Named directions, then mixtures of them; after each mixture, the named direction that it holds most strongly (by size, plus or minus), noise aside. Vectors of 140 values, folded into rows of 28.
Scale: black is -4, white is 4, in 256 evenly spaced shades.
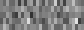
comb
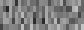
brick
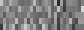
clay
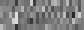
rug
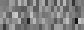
comb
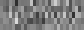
rug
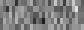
brick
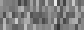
comb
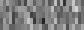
comb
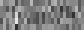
rug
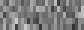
clay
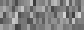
rug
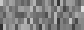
clay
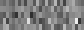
comb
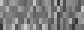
clay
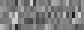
rug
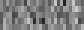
comb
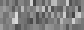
rug
